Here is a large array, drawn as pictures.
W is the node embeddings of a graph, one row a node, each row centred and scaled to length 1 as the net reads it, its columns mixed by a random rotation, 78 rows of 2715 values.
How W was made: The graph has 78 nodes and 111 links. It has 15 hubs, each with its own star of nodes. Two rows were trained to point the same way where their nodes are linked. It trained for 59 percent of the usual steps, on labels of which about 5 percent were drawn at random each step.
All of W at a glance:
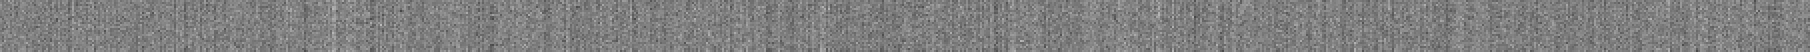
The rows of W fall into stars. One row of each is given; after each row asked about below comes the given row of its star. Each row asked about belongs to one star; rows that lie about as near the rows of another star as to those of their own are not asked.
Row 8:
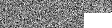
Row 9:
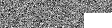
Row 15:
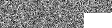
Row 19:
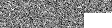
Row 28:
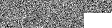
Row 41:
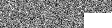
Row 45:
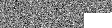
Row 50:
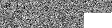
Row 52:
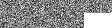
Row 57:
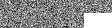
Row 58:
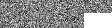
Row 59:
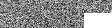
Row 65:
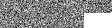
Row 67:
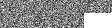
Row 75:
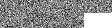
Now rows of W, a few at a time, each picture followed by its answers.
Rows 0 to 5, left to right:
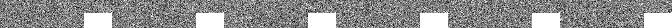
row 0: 8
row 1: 9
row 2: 59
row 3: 19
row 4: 65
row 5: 57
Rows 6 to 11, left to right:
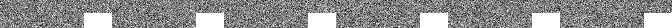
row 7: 75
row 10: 19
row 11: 67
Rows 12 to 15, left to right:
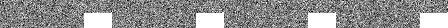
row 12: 9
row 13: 45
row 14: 57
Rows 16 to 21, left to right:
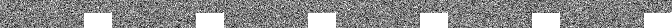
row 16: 75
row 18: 19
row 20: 67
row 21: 59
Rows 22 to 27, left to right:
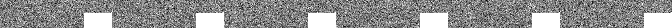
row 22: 19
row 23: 45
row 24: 59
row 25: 75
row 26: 15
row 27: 57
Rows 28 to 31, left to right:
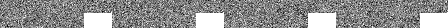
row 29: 57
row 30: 45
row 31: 67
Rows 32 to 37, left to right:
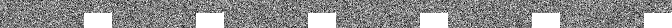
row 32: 8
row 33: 45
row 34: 41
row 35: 58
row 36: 59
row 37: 59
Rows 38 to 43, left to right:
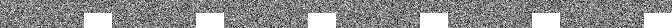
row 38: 50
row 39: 15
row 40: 75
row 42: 67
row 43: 50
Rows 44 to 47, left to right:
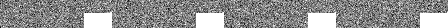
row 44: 45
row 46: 57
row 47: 28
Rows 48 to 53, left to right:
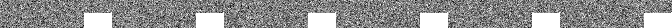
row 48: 52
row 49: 67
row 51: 58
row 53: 9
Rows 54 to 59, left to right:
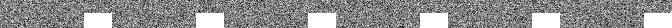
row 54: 65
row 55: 19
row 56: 15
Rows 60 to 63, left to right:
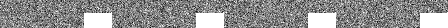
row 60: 67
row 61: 57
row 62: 58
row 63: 41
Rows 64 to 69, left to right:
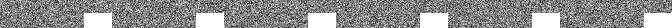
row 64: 52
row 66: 75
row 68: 8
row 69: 50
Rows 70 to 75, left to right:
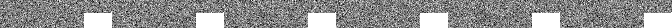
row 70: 28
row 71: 58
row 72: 75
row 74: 19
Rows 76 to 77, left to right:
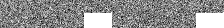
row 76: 41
